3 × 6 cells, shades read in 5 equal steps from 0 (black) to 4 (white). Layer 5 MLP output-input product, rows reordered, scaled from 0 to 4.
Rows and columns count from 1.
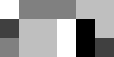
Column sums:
7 8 8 10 3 7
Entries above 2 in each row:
3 4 3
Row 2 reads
1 3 3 4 0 3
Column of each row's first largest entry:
1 4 4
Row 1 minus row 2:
3 -1 -1 -2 3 0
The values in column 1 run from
1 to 4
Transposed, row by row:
4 1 2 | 2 3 3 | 2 3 3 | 2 4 4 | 3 0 0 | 3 3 1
